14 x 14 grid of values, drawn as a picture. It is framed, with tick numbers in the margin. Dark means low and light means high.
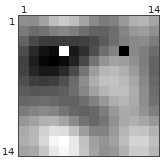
The ninth with the highest average is the bottom left. Two lone cells stand out: one far higher and one far lower than their neighbours. There are no regular stripes. The halves do not mirror each other. Values change most from cell to cell in the top left.
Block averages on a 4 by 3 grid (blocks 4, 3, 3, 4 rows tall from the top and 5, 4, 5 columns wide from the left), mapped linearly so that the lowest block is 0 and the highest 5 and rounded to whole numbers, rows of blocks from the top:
2 2 3 | 0 3 3 | 2 3 4 | 5 4 4
